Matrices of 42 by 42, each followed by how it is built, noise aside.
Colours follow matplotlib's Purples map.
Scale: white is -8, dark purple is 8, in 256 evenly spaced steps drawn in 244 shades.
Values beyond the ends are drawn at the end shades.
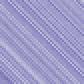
Toeplitz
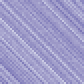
Toeplitz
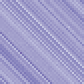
Toeplitz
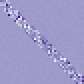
banded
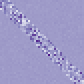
banded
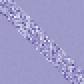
banded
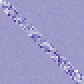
banded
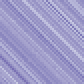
Toeplitz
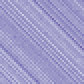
Toeplitz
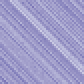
Toeplitz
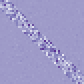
banded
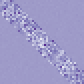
banded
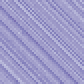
Toeplitz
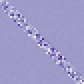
banded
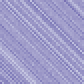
Toeplitz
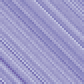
Toeplitz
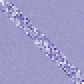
banded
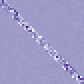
banded
